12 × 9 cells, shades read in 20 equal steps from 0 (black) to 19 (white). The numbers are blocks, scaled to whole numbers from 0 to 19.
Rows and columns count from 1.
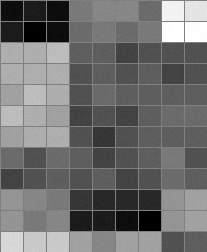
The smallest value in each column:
1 0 1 2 2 1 0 5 6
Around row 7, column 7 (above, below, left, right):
7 7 6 7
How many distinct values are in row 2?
6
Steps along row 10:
down down down down same same up up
